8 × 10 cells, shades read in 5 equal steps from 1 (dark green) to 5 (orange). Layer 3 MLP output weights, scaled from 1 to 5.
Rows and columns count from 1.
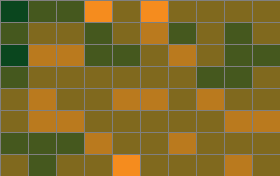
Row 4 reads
2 3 3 3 3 3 3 2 2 3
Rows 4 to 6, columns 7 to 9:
3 2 2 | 3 4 3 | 3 3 4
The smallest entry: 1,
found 2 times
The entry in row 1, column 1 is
1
